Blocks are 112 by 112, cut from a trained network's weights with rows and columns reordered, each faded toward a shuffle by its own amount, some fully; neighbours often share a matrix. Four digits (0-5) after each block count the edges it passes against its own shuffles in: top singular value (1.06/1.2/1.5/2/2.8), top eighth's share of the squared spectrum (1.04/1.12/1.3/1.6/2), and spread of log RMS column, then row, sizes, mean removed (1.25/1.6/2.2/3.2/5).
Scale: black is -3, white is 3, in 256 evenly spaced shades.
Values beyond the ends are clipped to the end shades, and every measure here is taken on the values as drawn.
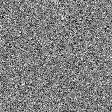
0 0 0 0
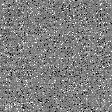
2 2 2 0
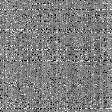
3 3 0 3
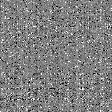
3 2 0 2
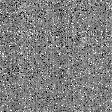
2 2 0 2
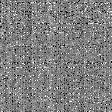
3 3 0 3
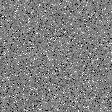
0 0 0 0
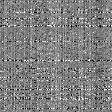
4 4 0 4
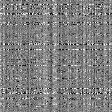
4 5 0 4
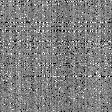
4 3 0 3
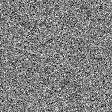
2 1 0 0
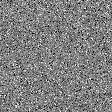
0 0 0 0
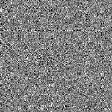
3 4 3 2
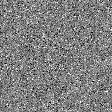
2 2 0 1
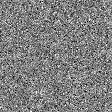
1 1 0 0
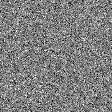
2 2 0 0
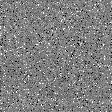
0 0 0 0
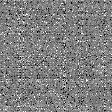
3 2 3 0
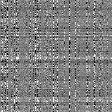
4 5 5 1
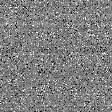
2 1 1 0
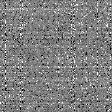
3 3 3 0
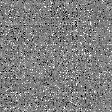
3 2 2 0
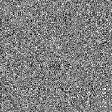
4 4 2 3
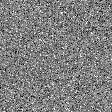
0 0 0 0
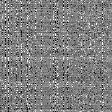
4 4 4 0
